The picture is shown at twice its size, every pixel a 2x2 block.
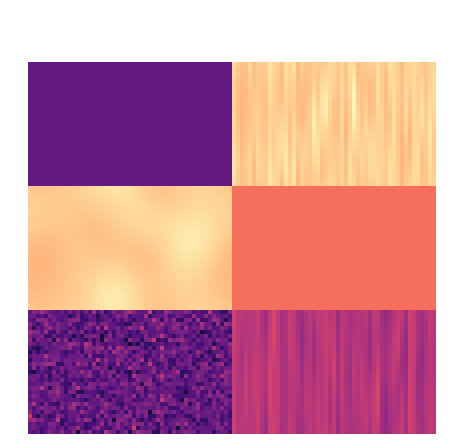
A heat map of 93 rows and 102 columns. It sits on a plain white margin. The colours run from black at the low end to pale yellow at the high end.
The table splits into 3 rows of 2 panels. Panel 1,1: low, flat. Panel 1,2: very high, streaked downward, faint in contrast. Panel 2,1: very high, smooth, faint in contrast. Panel 2,2: high, flat. Panel 3,1: low, fine-grained. Panel 3,2: middling, streaked downward, faint in contrast.
